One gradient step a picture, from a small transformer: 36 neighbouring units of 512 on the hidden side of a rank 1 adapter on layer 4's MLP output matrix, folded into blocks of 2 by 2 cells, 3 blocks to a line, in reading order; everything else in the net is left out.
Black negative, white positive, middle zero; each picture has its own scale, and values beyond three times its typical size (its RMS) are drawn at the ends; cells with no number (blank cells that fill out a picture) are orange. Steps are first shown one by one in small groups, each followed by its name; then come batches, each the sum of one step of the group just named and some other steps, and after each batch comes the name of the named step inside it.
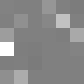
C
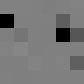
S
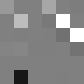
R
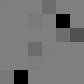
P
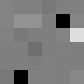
P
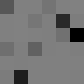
P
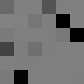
P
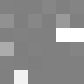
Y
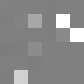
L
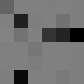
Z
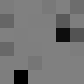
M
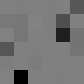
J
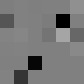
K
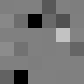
Y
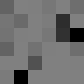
K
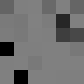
J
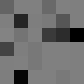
Z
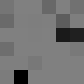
M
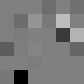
L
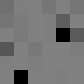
J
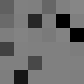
K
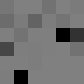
L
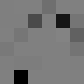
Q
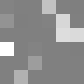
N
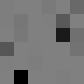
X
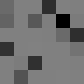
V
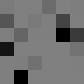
V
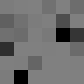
V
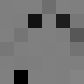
Q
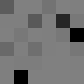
Q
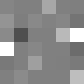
N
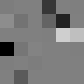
N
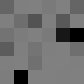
X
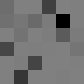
V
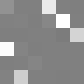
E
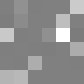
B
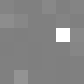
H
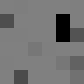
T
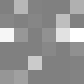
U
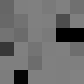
E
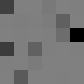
E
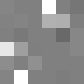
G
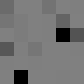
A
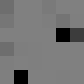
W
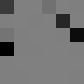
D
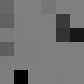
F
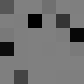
D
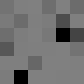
W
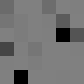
A
